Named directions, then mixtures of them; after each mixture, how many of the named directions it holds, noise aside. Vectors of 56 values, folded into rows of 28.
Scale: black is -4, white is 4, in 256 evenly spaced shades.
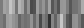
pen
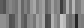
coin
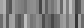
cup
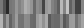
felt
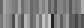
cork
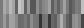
one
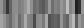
two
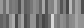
two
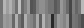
two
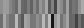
one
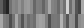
two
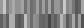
two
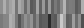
two
